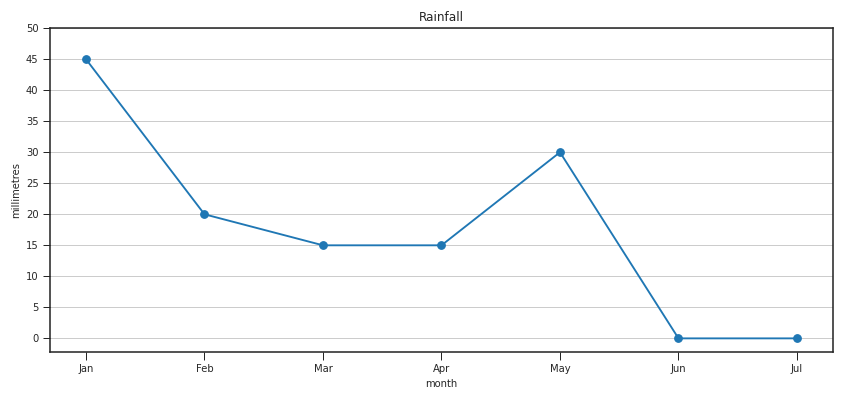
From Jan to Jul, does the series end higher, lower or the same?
lower
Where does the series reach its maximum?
Jan
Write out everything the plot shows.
Title: Rainfall
x-axis: month, ticks Jan Feb Mar Apr May Jun Jul
y-axis: millimetres, ticks 0 5 10 15 20 25 30 35 40 45 50
Values:
45 20 15 15 30 0 0
